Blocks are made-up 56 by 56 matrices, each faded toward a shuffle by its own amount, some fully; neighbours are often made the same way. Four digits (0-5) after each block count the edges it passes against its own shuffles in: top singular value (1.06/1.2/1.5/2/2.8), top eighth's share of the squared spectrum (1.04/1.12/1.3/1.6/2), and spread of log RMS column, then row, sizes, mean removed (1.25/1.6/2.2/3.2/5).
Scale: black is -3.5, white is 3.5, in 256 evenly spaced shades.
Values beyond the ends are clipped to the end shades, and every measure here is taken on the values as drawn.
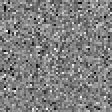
0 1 2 0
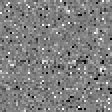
2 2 1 1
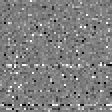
3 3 0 2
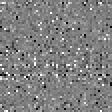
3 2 0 1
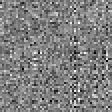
4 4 2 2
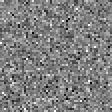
2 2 0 1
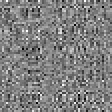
4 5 3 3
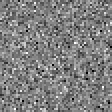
2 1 0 0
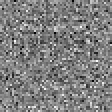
3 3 1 1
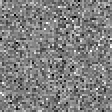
2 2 0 0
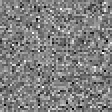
3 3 1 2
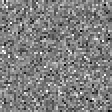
1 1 0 0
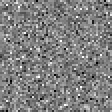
0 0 0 0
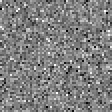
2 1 0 0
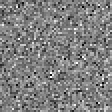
1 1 0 0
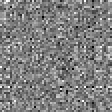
4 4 2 2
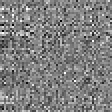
4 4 2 2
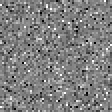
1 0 0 0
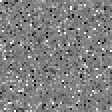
0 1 0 0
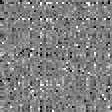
4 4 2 2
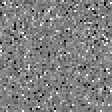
1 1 0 0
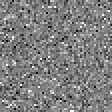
2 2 0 0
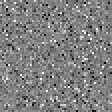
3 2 0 0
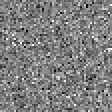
0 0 0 0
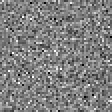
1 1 0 0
